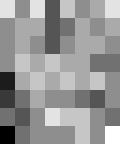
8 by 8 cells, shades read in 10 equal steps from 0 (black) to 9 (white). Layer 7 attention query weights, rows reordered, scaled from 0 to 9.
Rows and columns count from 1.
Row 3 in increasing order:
3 5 5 5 5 6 6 6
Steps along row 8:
up up same same up down up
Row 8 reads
0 4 5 5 5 7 5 9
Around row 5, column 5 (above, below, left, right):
6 5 6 6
